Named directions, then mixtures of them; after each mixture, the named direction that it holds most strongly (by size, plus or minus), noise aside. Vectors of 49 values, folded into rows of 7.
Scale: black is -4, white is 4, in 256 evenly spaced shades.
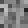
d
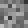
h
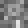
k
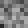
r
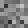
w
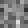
d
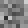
h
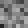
r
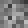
h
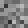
w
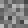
h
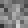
r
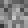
r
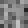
d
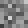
h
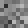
w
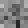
k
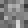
k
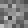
h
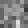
k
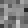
d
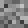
w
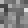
d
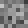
h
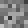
h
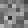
h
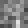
k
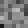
r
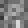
k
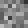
h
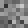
w
